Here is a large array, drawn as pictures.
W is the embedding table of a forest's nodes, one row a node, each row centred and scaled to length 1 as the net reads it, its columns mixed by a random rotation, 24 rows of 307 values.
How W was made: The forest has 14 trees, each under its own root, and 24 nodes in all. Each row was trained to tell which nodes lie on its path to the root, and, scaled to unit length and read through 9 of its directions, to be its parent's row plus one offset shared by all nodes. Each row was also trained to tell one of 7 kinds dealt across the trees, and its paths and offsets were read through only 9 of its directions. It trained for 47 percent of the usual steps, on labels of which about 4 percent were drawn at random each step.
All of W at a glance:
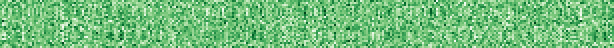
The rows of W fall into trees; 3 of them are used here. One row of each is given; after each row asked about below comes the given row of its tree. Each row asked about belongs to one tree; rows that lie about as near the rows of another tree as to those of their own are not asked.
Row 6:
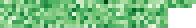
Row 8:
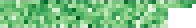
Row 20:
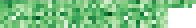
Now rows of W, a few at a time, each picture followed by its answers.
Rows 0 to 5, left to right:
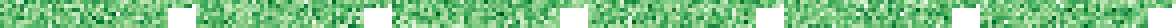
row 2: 20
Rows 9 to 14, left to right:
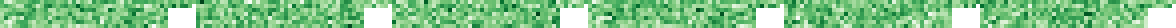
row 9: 6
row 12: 6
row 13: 20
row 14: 20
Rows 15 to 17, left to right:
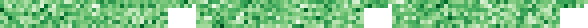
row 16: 6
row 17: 6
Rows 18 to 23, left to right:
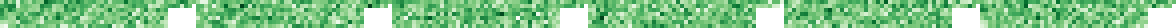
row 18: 8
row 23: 8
